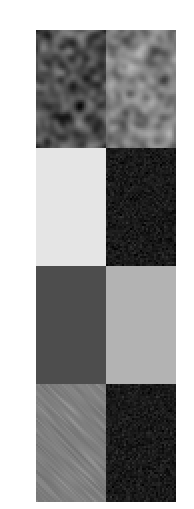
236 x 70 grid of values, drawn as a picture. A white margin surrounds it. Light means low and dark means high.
The table splits into 4 rows of 2 panels. Panel 1,1: high, blotchy. Panel 1,2: middling, blotchy. Panel 2,1: very low, flat. Panel 2,2: very high, fine-grained, faint in contrast. Panel 3,1: high, flat. Panel 3,2: low, flat. Panel 4,1: middling, slanting down to the right, faint in contrast. Panel 4,2: very high, fine-grained, faint in contrast.
